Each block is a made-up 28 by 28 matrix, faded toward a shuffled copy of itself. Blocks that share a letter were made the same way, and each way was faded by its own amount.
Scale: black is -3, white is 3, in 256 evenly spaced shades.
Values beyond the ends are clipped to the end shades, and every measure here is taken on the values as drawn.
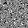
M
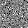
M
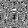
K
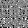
K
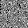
M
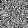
M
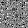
M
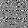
K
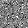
M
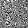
M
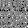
K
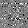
K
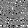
K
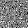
M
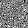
M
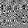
K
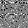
K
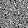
M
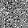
M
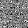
M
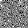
M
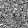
M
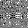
K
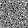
M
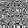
K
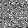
M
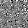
M
